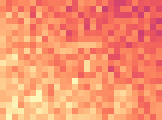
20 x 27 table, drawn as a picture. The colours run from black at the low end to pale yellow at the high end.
No row or column stands out. There is an overall slope up to the bottom left. The bottom left is the ninth with the highest average. The histogram is bell-shaped.
